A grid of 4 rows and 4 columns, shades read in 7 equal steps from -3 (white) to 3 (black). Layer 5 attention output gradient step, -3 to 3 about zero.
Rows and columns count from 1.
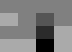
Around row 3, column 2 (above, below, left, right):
0 -1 0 2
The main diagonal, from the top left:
0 0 2 -1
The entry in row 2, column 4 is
0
